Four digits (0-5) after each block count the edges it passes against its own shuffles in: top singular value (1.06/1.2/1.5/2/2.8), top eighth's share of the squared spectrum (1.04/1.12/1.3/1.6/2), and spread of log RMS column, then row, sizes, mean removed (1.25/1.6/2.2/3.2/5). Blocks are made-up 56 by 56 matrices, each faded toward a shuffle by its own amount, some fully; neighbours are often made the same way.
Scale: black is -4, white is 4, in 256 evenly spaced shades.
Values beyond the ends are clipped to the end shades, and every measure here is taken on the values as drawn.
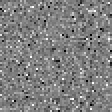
1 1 0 0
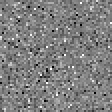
1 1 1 0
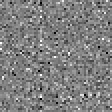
3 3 1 1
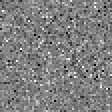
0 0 0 0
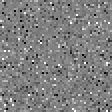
0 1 0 0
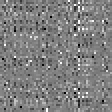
4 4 3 2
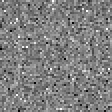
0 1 0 0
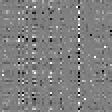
5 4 3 2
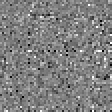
2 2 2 2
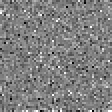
2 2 1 1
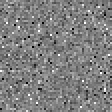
0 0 0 0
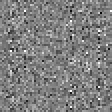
1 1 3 0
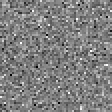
0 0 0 0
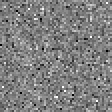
0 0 0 0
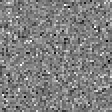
0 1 0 0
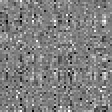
4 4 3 2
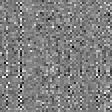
4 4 3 2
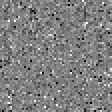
2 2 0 0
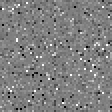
2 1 0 0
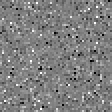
0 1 0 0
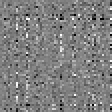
2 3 3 3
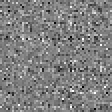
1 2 2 2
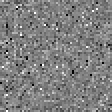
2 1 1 0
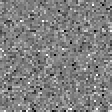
1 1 0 1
